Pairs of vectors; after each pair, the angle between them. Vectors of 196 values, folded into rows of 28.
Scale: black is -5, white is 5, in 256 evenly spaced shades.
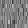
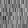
partly opposed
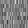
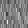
partly opposed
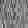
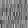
orthogonal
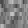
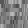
nearly parallel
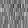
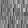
partly opposed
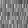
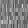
partly aligned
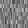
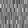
nearly parallel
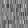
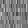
orthogonal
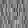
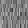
partly opposed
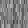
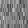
partly opposed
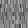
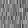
partly aligned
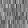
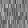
nearly parallel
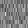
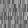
partly opposed
